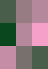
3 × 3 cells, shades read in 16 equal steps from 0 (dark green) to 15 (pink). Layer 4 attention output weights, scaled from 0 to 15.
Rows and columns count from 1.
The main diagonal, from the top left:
4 11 4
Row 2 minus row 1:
-4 2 4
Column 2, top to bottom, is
9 11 7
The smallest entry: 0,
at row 2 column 1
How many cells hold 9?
1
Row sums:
24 26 23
